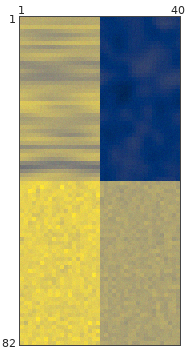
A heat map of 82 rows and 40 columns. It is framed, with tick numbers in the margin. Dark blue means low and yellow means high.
The table splits into 2 rows of 2 panels. Panel 1,1: high, streaked across. Panel 1,2: very low, blotchy, faint in contrast. Panel 2,1: very high, fine-grained, faint in contrast. Panel 2,2: high, fine-grained, faint in contrast.
